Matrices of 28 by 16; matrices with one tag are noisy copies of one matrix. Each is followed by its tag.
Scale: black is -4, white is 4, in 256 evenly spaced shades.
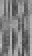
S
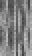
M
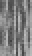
M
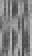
S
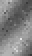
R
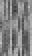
S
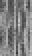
M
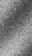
R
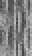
M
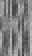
S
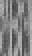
S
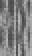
M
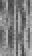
M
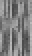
S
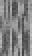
S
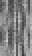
M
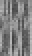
S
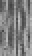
M
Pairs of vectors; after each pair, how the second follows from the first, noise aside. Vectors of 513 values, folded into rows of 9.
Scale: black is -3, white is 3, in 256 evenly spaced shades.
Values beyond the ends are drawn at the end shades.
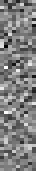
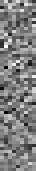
negated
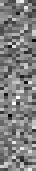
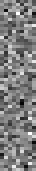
shuffled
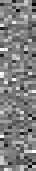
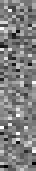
shuffled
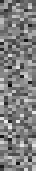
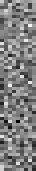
negated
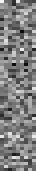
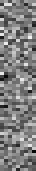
shuffled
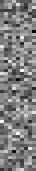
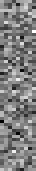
negated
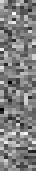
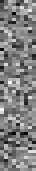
negated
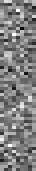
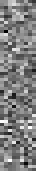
shuffled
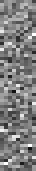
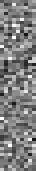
shuffled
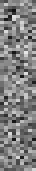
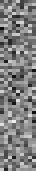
shuffled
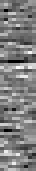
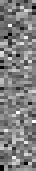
shuffled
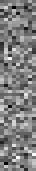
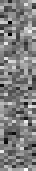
shuffled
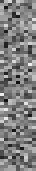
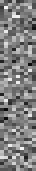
negated
